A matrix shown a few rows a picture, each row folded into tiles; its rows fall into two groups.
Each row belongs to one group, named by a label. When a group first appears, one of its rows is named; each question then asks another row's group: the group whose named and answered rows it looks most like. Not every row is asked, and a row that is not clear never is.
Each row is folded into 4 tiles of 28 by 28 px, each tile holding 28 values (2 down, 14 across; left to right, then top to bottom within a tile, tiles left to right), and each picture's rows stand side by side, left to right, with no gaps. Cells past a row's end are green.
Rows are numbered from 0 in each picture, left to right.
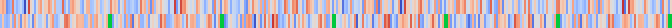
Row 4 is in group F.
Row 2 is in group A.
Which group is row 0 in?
A
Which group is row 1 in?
A
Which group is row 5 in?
A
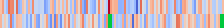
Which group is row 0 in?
F
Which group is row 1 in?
A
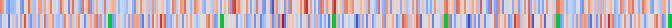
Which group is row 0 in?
A
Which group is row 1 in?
A
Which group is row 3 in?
F
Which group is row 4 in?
F
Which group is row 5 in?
A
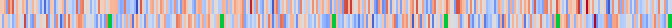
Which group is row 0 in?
F
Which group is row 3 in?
F
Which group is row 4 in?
F
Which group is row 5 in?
F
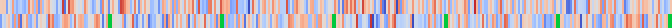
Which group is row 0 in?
A
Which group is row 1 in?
F
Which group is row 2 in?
A
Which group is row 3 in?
F
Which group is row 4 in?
F
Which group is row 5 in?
A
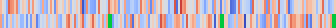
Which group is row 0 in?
F
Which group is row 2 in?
A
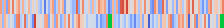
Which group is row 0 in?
F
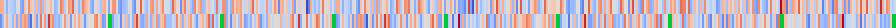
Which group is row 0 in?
A
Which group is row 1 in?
A
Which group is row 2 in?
F
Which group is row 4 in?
A
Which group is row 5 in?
A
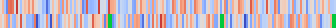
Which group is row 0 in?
F
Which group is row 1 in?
A
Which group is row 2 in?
F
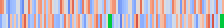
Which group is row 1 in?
A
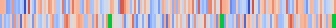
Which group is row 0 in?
A
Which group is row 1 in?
F
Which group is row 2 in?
A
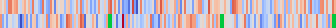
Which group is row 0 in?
F
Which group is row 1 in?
A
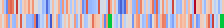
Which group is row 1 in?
A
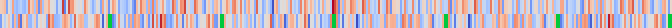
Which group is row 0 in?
A
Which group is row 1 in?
A
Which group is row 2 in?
F
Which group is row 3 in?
F
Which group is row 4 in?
F
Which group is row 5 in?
A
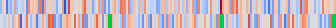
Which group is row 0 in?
A
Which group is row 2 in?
F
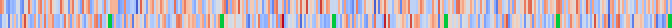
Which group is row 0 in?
A
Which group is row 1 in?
A
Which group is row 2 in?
F
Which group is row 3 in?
A
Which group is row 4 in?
F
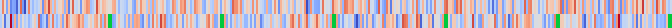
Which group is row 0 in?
A
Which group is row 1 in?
A
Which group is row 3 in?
F
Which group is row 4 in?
F
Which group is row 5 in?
F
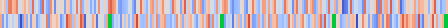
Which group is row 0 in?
F
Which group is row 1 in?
A
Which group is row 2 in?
A
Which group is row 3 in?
A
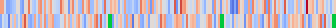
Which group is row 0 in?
A
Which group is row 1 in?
A
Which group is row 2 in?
A
